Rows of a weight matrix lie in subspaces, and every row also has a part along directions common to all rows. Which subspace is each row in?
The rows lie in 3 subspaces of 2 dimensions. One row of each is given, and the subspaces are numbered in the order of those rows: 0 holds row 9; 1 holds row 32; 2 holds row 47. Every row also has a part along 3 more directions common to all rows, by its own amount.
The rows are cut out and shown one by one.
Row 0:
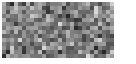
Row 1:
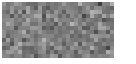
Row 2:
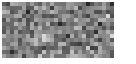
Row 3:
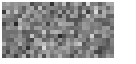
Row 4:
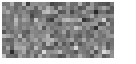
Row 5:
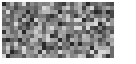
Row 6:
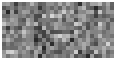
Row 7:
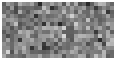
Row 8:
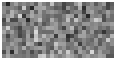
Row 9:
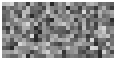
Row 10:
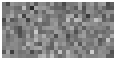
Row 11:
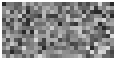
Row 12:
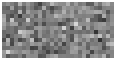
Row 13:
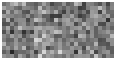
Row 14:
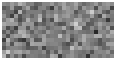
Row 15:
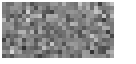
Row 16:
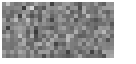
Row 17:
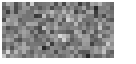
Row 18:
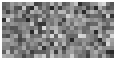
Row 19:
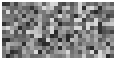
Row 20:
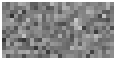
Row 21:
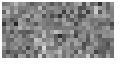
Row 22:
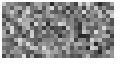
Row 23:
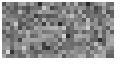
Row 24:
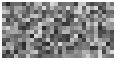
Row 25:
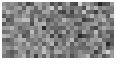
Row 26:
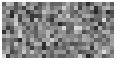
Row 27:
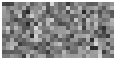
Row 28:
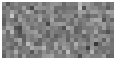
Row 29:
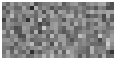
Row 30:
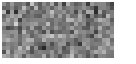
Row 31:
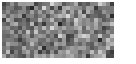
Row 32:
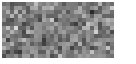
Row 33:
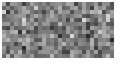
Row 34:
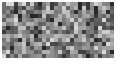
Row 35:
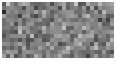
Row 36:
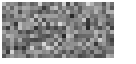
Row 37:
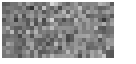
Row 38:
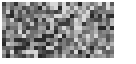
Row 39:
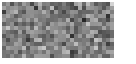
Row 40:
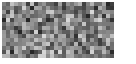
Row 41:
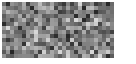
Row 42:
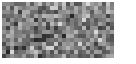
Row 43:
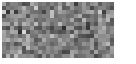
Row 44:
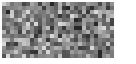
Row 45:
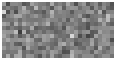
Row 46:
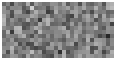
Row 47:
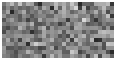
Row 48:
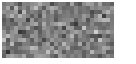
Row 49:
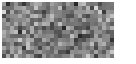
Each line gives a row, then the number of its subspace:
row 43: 2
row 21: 2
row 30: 2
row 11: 1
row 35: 2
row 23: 1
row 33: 2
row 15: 1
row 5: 0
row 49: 2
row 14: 1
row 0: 0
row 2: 2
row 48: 1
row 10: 0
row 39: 2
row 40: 0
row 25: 0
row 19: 0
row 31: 0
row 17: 2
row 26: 0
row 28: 0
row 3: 2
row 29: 0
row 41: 0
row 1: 1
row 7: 1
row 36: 1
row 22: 0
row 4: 0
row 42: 1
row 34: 0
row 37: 0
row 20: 1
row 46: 0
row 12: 1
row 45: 2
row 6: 2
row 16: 0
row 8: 0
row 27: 0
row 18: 0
